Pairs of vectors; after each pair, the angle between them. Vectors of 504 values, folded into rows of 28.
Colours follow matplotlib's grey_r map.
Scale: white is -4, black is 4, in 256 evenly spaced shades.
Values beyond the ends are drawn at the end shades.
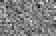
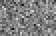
partly aligned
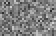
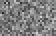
nearly parallel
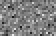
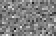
nearly opposite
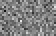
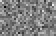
partly aligned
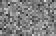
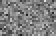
nearly parallel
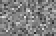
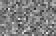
orthogonal
